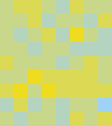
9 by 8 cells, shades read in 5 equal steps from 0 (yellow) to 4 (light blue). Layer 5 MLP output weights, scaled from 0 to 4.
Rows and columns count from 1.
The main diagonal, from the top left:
2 2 2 2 3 1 1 4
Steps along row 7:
down up down up same same same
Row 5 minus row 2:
-1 0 1 -1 1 0 -2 1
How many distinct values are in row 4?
2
